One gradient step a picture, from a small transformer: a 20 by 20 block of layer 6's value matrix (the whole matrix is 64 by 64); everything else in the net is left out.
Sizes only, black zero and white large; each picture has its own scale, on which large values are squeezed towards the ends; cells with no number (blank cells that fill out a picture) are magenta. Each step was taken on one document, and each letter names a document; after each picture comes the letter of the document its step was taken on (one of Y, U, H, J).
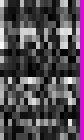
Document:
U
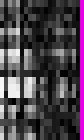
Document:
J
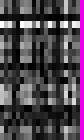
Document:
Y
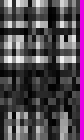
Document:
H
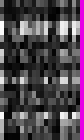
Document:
U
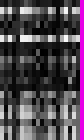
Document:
Y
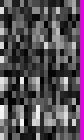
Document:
U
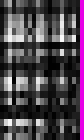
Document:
H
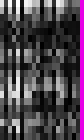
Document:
J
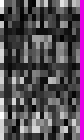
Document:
U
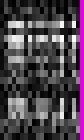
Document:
H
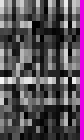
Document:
Y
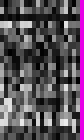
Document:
Y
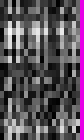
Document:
H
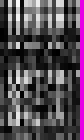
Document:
J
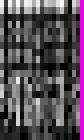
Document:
J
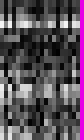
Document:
Y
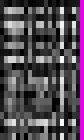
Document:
H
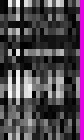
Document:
J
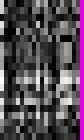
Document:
U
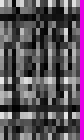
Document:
Y
